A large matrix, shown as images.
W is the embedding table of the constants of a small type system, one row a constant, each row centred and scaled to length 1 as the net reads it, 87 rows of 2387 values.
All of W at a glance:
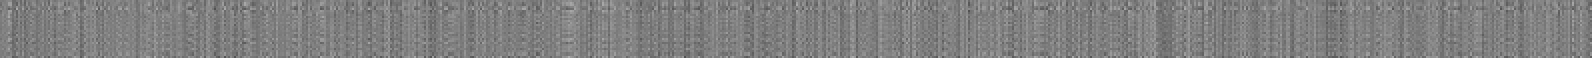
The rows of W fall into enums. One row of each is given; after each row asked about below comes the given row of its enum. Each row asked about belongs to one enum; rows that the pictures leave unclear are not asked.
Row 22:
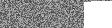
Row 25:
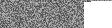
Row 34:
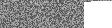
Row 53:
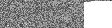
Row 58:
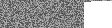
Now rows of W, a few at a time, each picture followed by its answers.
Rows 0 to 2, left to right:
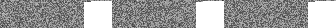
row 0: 25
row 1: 53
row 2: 58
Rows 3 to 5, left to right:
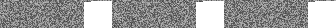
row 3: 34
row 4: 25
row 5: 58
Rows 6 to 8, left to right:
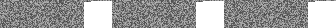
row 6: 34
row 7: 34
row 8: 58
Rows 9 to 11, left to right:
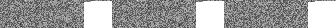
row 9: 53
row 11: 34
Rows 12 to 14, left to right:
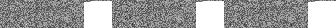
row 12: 53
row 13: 53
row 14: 53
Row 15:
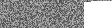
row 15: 34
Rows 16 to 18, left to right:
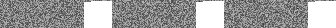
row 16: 58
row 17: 34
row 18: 22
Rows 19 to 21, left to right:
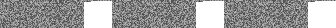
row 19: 34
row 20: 34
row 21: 34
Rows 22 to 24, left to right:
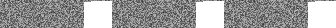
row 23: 22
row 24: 22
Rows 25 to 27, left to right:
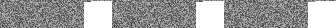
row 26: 25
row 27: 22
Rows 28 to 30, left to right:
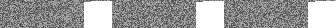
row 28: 53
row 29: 34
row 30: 58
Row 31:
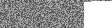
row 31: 22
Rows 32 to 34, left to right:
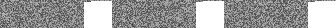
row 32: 25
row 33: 53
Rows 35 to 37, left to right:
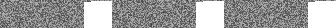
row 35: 25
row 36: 22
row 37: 58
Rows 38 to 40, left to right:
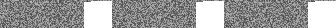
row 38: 34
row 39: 58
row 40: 25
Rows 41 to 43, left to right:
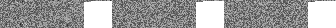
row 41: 53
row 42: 58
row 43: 34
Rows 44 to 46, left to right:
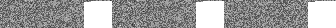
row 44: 53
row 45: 53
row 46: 34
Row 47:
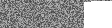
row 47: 22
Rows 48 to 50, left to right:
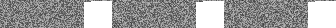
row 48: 58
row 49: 25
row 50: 22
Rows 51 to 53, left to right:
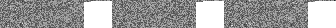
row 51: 53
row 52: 58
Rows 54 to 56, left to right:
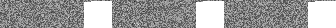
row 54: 22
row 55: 53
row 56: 34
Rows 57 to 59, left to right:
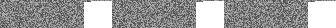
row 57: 25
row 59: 34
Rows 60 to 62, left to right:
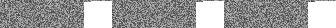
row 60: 22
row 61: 58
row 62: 25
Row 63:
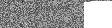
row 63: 53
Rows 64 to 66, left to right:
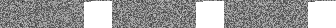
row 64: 53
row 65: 22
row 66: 34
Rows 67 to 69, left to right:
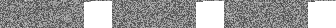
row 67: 53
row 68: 58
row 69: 25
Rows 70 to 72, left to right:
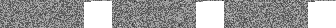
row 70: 58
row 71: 53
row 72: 25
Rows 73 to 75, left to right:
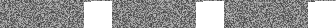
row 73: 22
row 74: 22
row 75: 25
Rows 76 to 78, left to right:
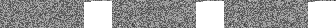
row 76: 58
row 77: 53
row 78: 53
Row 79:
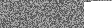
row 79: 34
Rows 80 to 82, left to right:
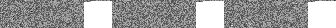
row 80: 53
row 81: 34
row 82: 53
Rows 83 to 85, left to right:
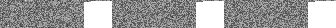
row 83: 53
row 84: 58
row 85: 58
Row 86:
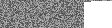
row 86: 58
